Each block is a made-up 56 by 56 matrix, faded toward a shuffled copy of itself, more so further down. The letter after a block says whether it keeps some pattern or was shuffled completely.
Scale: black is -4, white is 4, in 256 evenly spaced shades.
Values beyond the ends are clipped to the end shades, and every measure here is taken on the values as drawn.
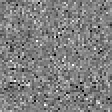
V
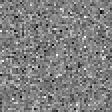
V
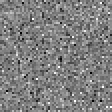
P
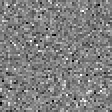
P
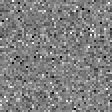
V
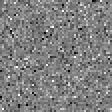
P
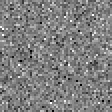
P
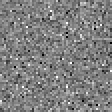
P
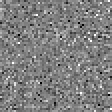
V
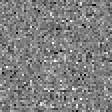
V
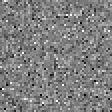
P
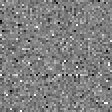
V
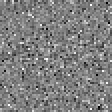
V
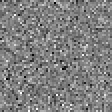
V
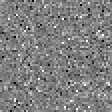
V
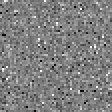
P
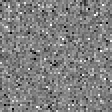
V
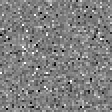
V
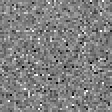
V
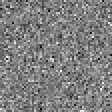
V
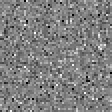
V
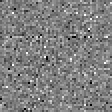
V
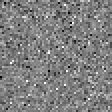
V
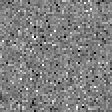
P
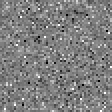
P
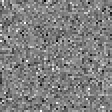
P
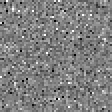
P
